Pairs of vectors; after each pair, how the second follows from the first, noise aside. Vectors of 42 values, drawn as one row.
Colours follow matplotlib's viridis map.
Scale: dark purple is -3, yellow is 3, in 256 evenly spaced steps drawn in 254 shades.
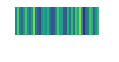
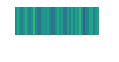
shrunk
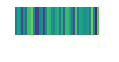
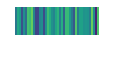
copied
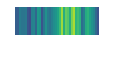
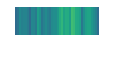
shrunk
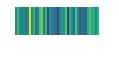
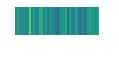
shrunk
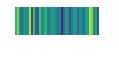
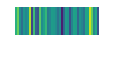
copied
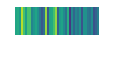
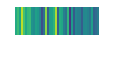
copied
